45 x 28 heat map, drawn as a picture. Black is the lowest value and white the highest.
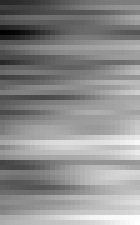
Slope: up to the bottom right. Mirror symmetry: none. Ninth with the highest average: bottom right. Grain: streaks across. Ninth with the lowest average: top left. Lone odd cells: none.
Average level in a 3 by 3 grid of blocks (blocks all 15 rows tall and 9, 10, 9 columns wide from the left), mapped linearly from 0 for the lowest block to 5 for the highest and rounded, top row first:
012 | 234 | 245
